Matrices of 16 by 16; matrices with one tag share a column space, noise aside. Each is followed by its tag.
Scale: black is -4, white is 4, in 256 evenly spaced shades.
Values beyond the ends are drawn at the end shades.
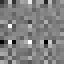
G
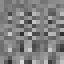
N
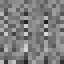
N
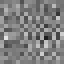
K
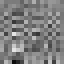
N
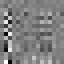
N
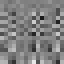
N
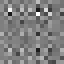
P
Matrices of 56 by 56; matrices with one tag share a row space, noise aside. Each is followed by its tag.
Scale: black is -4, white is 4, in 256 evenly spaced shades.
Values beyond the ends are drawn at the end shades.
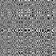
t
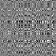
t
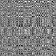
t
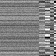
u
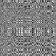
t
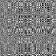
t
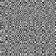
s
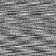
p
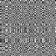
s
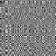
s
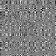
s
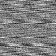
p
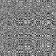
t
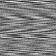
p
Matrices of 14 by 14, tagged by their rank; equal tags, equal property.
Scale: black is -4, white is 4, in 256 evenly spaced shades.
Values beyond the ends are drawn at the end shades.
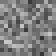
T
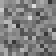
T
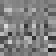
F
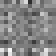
F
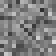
T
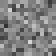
T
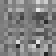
F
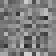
F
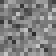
T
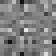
F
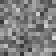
T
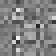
F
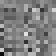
F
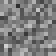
T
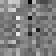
F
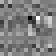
F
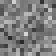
T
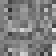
F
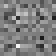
F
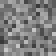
T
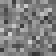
T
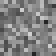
T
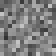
T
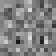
F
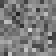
T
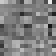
F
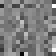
F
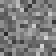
T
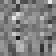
F
